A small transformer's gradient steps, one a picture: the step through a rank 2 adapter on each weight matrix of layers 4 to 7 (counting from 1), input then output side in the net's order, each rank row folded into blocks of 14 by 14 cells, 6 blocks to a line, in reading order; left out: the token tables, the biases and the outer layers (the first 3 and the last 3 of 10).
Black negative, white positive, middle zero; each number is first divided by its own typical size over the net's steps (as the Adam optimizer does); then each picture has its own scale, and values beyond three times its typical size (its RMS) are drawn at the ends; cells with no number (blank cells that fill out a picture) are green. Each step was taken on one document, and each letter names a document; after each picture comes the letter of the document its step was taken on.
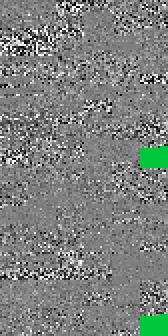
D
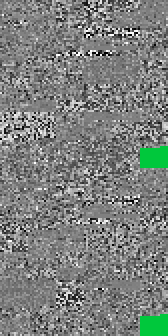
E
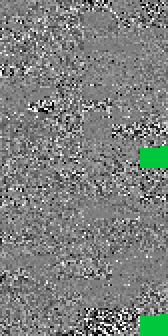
D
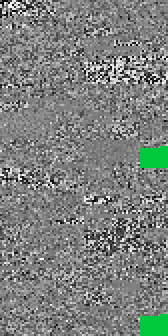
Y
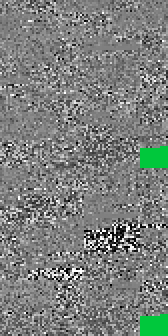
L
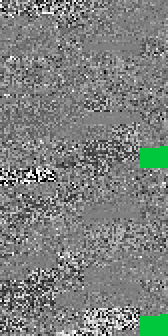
L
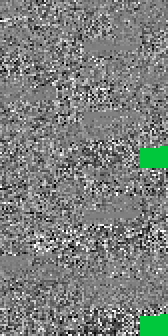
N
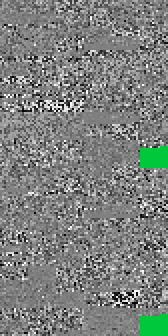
Y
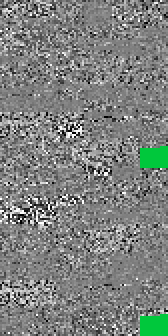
D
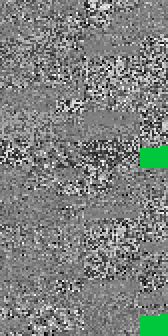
E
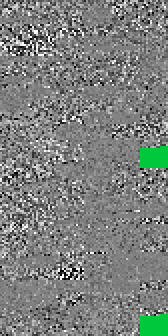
D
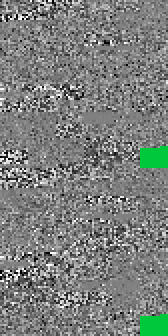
N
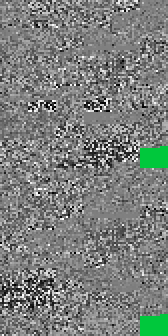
L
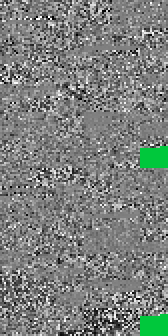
N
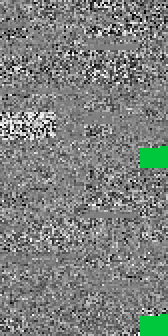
N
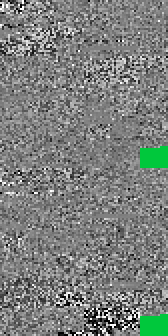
L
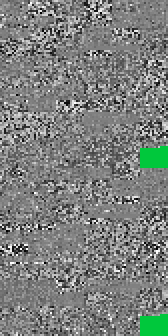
E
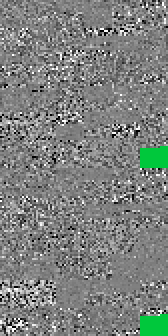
D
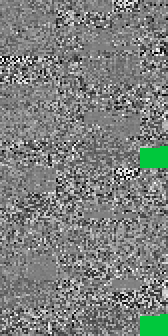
Y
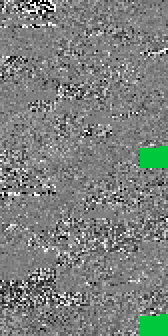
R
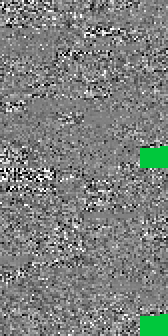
R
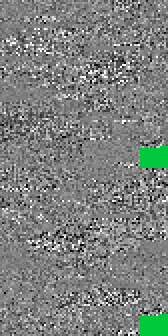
R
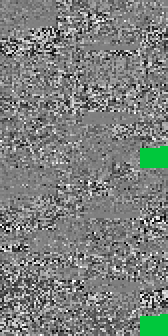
E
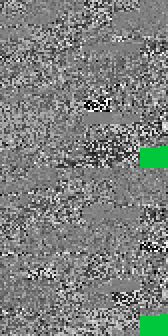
E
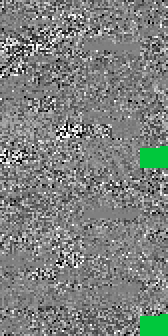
R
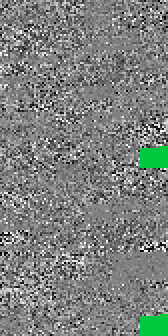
D
